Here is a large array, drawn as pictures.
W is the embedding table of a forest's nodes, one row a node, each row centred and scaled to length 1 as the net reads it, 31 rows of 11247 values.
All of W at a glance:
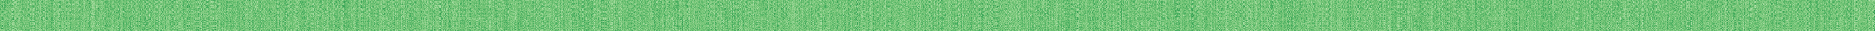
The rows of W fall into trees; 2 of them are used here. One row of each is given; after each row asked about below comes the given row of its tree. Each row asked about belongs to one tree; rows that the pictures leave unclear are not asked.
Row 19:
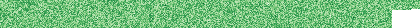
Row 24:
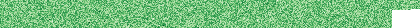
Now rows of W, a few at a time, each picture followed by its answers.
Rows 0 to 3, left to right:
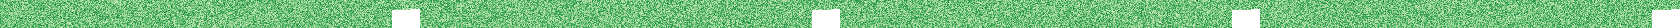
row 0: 24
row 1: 19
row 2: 19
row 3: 24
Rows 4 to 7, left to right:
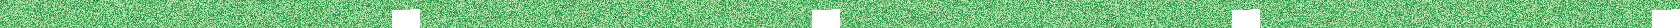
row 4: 24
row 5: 19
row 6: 19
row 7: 19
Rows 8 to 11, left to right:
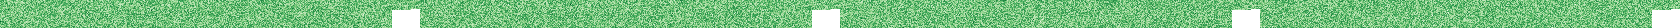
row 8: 24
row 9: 24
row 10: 24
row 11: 19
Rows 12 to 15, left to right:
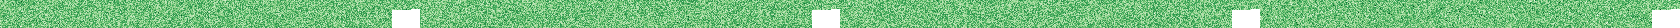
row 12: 19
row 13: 24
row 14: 24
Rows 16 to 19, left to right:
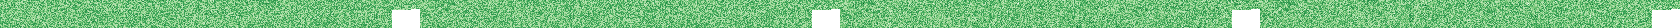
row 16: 24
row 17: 19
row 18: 19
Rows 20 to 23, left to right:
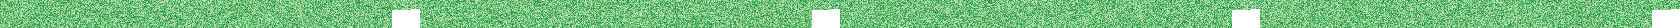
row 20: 24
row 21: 19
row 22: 24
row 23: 24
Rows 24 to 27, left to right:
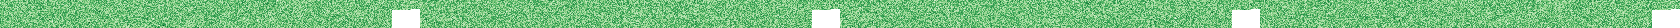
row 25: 19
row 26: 19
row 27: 24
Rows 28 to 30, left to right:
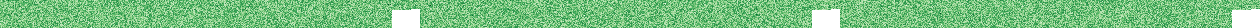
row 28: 19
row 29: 24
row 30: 24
